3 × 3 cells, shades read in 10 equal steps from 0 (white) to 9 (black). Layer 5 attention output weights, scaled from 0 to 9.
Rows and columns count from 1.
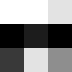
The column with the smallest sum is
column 2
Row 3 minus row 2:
-2 -7 -5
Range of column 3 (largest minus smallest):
8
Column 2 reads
0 8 1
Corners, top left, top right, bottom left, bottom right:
0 1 7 4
